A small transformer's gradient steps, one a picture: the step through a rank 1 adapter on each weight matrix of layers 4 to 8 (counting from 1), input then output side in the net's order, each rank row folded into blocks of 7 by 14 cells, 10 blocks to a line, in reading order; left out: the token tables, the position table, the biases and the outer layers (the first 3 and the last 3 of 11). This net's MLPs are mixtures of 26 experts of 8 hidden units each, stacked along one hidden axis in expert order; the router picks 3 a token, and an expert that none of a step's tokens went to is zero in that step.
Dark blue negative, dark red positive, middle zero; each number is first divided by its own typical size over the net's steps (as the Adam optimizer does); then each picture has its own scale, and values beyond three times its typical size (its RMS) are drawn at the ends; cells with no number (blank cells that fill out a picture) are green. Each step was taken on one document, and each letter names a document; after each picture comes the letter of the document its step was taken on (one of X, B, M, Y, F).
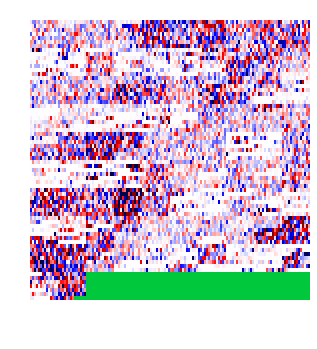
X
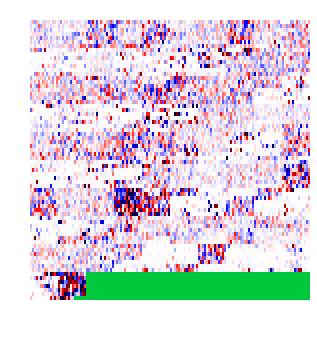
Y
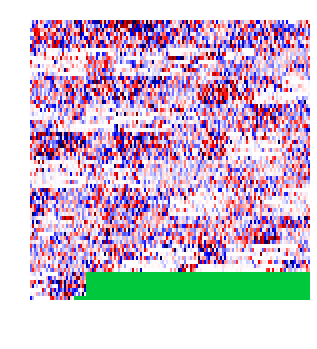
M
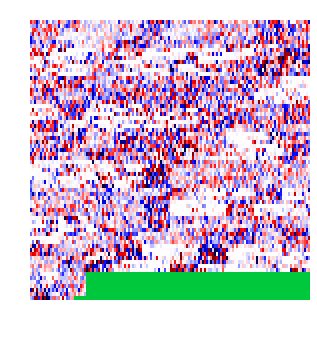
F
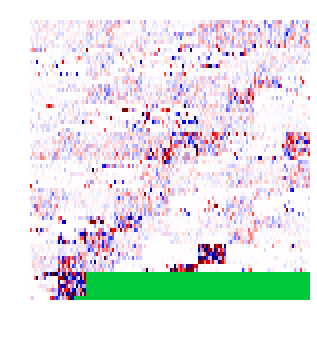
Y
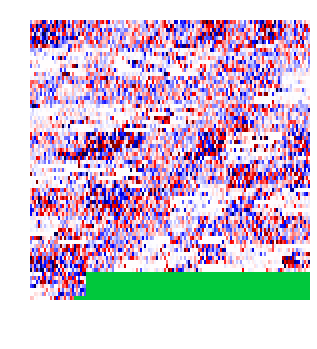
X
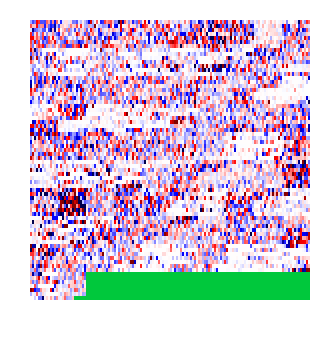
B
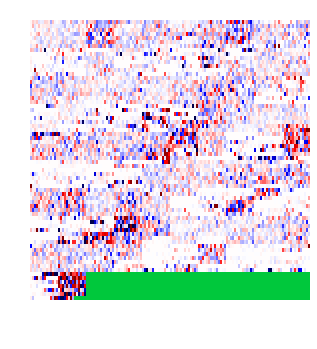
Y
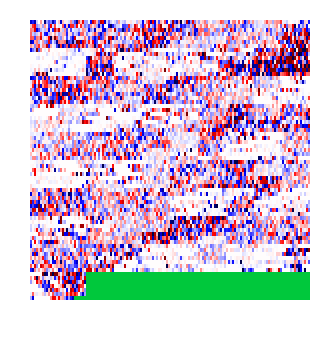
X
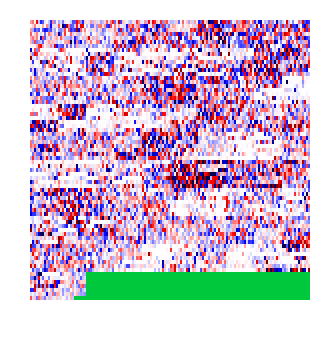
F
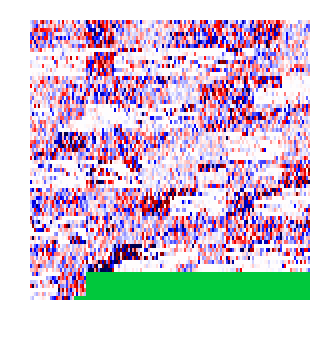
M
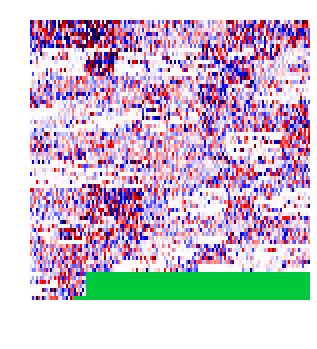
X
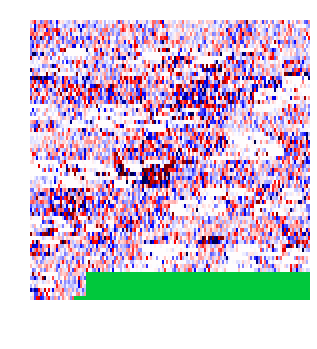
F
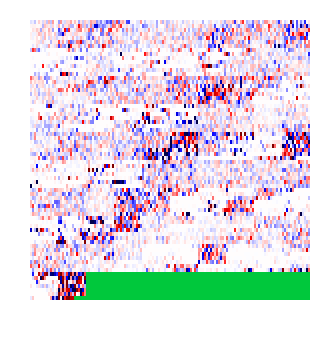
Y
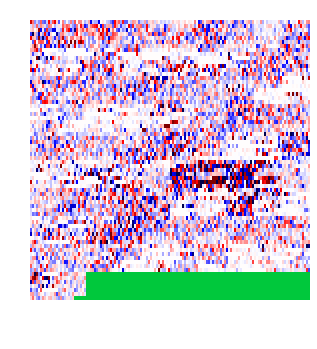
B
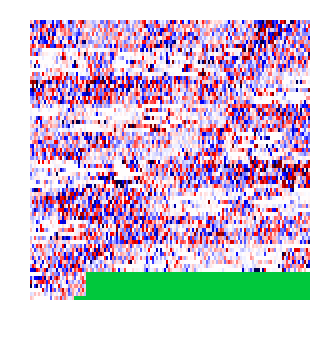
X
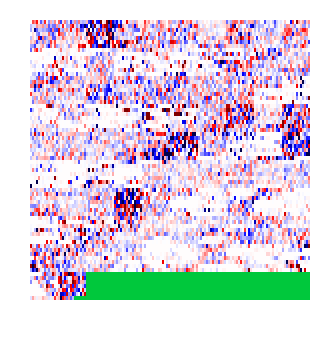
Y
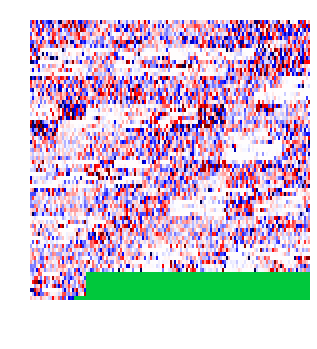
B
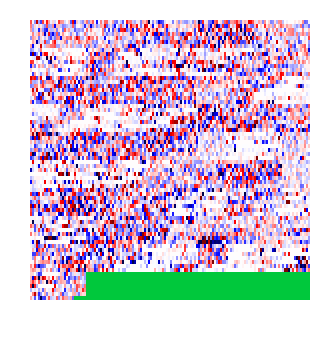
B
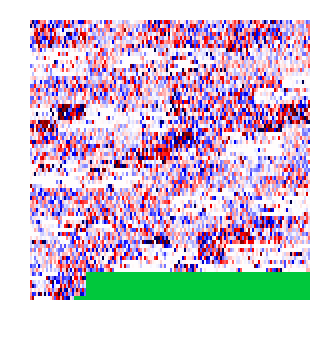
M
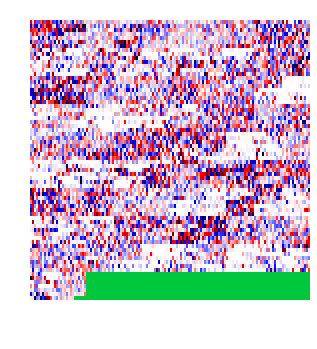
F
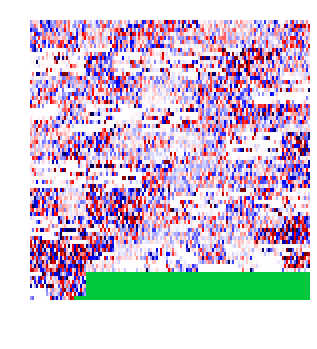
X
